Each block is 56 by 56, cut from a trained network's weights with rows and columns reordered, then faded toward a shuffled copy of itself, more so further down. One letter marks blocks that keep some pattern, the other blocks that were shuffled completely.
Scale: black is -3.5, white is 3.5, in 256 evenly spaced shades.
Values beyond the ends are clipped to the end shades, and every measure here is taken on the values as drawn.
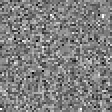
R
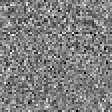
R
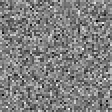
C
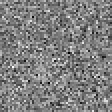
C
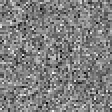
C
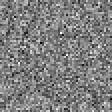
C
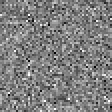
R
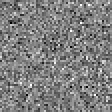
R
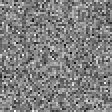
C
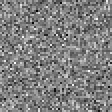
C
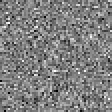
R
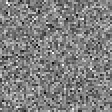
C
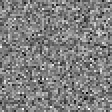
C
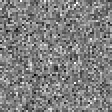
C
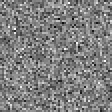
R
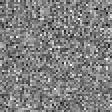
R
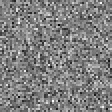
C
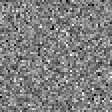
C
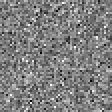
C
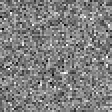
C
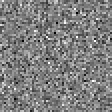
R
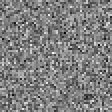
C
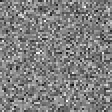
R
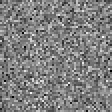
C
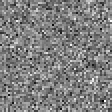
C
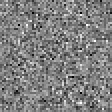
R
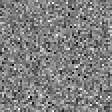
R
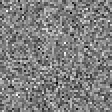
R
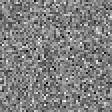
C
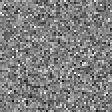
C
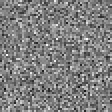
C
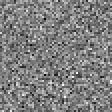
C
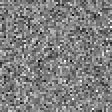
C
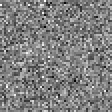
C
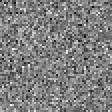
R
